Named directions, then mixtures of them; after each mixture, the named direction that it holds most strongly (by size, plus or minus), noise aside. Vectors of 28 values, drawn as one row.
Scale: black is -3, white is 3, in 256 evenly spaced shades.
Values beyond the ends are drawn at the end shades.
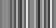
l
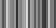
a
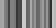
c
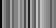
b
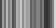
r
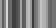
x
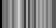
b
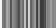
b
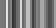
x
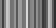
a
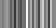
l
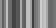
x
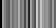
b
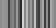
l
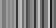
l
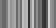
a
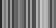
b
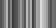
x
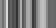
x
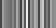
l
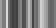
x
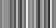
l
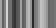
x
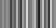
l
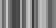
x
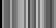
b
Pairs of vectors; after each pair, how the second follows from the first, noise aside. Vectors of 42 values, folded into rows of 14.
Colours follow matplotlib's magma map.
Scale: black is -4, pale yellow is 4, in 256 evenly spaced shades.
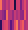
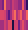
wrapped around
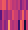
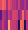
copied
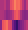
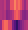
copied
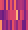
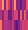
wrapped around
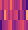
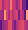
copied
